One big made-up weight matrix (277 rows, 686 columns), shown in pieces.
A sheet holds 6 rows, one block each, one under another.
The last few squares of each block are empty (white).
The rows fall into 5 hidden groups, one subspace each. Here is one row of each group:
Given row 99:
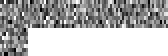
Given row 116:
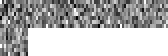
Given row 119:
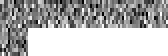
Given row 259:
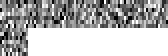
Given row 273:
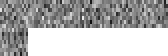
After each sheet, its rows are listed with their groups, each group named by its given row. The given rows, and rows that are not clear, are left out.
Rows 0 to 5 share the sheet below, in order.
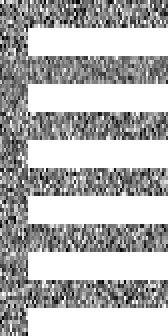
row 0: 99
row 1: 273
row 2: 273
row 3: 99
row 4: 119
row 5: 259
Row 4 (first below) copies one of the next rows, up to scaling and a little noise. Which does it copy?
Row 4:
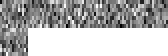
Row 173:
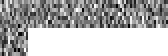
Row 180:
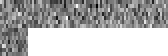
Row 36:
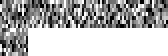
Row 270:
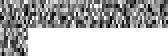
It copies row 36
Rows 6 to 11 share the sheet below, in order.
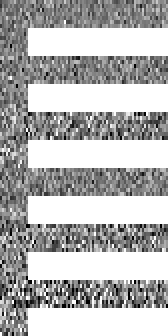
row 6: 116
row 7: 99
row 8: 116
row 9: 119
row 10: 259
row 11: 116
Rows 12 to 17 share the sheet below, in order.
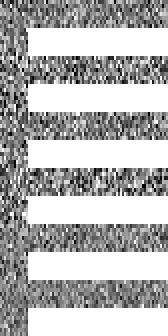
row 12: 99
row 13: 99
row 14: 99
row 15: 273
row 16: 99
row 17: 273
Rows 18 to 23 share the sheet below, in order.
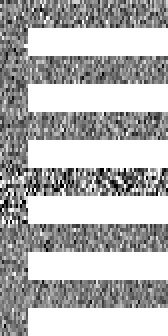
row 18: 99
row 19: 273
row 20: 259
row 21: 259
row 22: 99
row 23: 273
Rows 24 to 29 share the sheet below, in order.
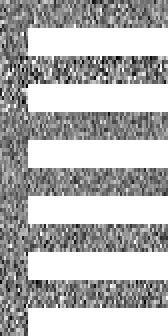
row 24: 273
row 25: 273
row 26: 273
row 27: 116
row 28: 99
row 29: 119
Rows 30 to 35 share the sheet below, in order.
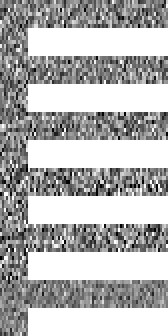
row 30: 116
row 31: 119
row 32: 259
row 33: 273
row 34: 259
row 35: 273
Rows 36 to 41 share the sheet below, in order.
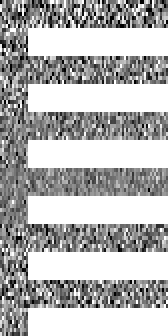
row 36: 119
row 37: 273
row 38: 119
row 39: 116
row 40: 119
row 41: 116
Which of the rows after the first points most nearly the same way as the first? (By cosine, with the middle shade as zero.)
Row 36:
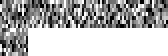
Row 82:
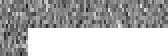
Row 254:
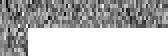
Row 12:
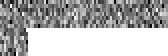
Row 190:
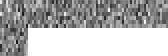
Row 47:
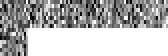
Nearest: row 254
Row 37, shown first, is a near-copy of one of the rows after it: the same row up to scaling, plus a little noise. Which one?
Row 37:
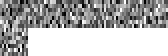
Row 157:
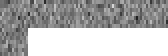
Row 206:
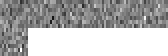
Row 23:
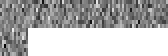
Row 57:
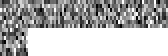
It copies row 206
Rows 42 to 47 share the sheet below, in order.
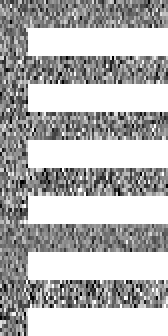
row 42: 99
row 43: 119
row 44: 259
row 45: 119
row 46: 273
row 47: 116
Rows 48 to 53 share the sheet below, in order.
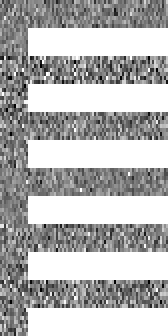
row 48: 116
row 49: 99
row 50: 99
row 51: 273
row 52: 119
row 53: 99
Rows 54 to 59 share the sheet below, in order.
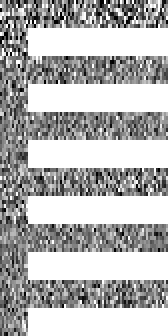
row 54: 259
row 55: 119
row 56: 119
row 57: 273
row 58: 273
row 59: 273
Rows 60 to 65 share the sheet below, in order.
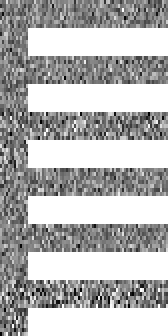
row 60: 259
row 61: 119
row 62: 99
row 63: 119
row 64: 273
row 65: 116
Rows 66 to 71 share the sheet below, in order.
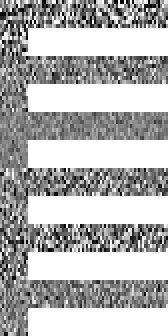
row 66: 259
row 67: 259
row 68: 273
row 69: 116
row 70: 116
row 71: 116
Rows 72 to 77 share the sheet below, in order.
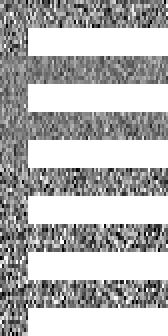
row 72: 116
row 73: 259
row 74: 273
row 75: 99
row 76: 259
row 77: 259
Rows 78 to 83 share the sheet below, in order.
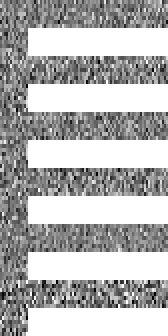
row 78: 259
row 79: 99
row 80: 273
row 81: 119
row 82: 119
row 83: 259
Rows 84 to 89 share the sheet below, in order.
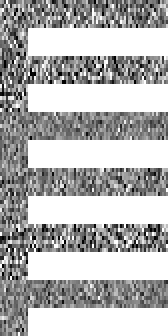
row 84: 273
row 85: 116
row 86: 273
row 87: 259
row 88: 259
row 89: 116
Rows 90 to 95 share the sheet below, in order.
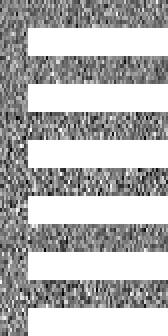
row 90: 116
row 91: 273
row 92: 119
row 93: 116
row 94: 119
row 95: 116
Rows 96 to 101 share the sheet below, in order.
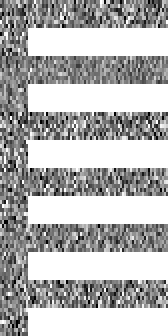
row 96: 259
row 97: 119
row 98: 99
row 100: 116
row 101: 116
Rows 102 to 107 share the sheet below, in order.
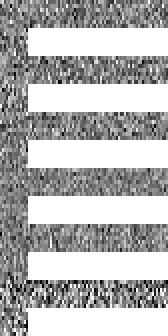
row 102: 99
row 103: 273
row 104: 259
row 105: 99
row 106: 273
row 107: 99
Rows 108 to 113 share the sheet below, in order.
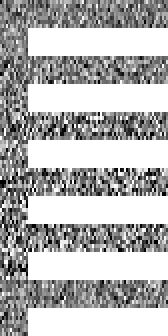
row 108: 119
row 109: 116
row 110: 119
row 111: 259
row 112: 119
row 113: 259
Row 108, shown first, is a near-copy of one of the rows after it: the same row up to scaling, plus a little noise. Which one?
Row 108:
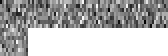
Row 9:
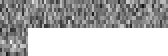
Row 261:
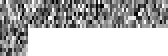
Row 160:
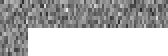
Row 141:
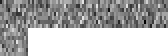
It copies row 141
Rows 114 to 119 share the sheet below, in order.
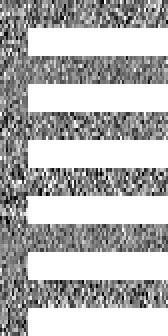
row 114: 259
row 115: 116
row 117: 119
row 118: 273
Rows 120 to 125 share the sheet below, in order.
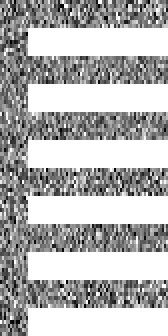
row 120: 116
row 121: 116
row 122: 119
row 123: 99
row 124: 273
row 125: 116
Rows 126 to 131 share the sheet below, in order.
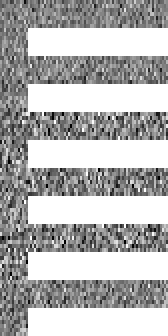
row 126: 119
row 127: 119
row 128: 273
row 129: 116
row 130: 259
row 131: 273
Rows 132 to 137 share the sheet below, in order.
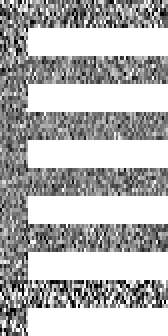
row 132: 99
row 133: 259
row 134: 119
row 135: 259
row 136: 116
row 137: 119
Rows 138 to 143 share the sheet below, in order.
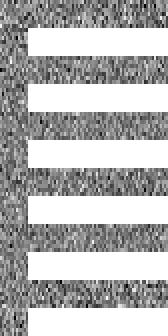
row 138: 273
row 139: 273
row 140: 99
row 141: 119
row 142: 99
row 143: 273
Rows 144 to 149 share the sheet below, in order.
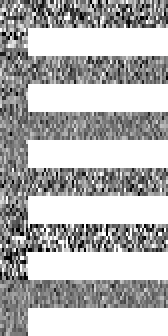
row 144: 273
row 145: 273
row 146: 99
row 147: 119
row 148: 119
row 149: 273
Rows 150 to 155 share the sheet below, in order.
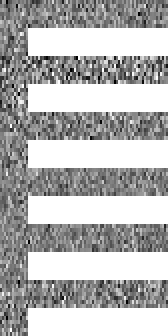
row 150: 119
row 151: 273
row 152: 273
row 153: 119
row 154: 116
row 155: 259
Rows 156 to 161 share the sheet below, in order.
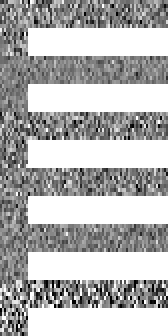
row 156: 273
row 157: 273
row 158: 116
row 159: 273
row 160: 119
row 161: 116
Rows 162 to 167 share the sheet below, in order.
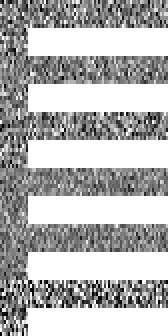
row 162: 99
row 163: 116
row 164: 259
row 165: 273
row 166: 99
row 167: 273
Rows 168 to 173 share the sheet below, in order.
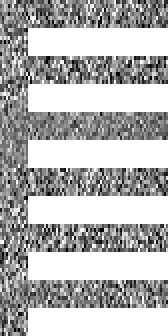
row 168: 116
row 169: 116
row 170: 116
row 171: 116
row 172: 119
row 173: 119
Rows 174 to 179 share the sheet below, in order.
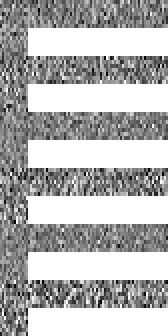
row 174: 273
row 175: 259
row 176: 116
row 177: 99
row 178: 116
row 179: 116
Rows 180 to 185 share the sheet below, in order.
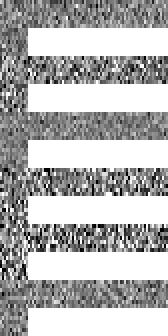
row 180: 119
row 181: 116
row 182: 99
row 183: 273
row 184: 273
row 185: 259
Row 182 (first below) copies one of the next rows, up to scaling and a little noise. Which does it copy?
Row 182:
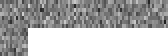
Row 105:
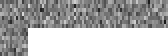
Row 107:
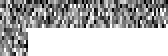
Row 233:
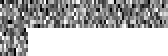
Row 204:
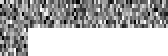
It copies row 105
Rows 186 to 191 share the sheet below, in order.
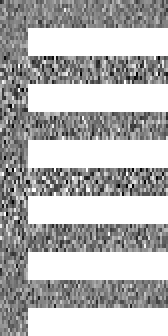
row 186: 119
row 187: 273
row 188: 116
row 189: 116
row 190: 119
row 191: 273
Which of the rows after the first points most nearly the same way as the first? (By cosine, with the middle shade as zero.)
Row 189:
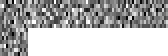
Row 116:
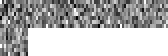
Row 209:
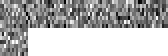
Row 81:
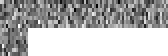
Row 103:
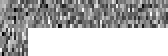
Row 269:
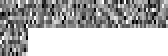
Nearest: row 116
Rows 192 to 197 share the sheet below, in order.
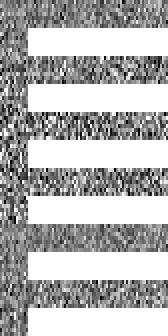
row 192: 259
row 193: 259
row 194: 116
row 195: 99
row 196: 259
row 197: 273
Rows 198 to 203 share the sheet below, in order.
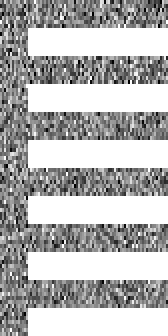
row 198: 259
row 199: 273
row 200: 116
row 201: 99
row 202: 259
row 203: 259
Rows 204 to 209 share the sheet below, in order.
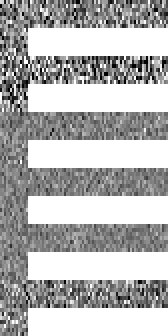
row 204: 99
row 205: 273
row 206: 273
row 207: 116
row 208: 99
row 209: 116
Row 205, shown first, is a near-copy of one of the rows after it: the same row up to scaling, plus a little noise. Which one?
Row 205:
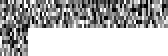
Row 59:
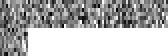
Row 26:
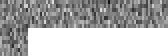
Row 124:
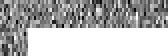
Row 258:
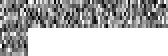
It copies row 26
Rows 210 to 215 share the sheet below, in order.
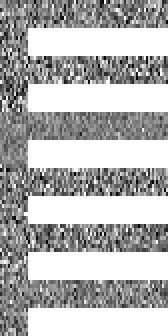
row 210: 259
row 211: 273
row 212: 119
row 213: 99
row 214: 116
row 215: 99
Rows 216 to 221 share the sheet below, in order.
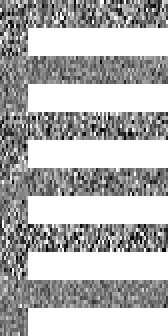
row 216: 259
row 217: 259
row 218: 273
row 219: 273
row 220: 116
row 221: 116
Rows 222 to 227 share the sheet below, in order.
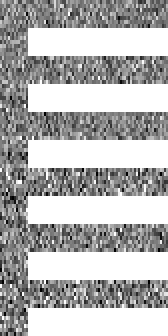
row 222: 116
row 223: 119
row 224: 119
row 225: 119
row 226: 273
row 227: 99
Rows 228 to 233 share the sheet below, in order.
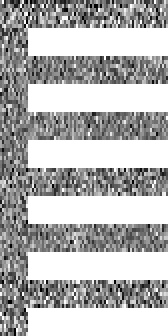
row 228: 119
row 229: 259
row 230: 116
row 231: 259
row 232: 99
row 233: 99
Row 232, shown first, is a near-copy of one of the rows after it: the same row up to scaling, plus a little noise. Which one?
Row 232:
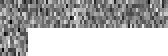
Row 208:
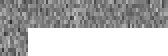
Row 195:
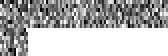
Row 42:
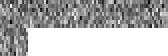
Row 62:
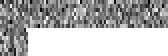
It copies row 208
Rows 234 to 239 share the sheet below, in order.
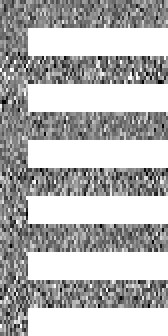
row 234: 116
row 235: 273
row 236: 273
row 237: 99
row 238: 99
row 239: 116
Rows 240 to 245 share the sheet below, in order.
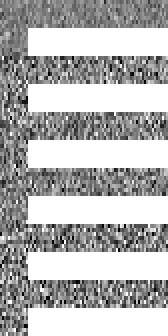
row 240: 259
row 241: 119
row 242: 99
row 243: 259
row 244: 259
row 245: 99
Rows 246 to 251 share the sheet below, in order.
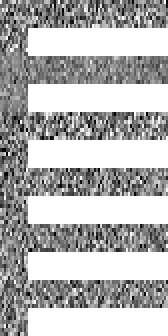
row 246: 116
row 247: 116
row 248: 116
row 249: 116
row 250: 273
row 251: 116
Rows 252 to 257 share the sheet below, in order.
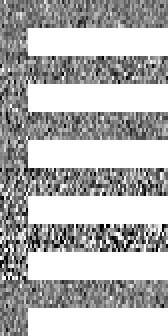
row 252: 119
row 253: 259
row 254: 119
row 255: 119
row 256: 259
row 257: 119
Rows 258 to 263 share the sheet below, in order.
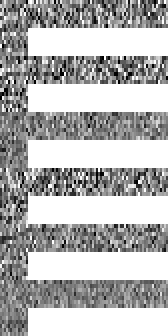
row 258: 273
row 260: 116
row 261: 119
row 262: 259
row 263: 119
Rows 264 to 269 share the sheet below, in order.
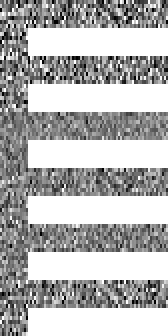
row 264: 259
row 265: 99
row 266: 116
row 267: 259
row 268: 99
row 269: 259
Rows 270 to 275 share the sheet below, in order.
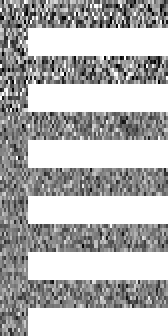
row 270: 119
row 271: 259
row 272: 273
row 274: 273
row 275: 273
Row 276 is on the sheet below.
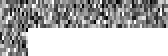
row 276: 273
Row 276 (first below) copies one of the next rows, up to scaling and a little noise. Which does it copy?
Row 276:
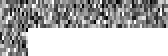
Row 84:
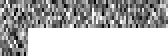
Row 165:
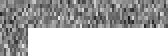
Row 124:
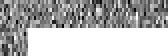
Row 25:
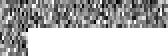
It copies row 25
